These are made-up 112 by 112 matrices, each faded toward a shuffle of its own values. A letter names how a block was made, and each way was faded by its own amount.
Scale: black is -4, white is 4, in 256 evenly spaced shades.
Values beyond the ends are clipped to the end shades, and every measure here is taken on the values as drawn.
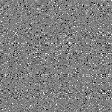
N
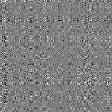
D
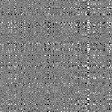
D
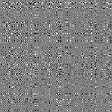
D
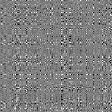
D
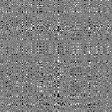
D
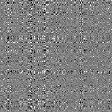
D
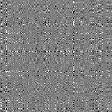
D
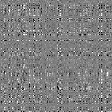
D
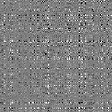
D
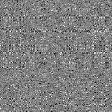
N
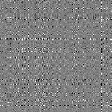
D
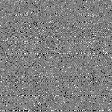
N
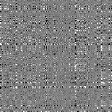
D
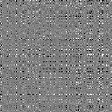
D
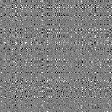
D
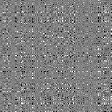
D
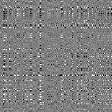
D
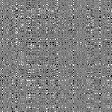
D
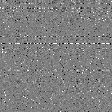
N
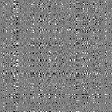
D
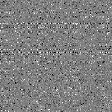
N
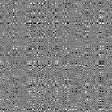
D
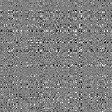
D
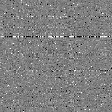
N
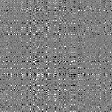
D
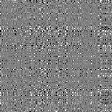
D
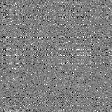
N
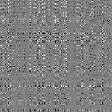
D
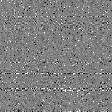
N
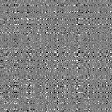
D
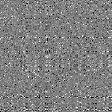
N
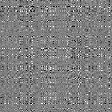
D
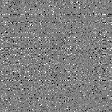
N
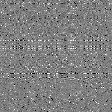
N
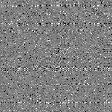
N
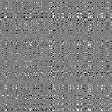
D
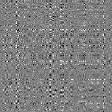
D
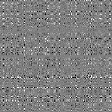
D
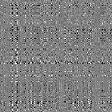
D
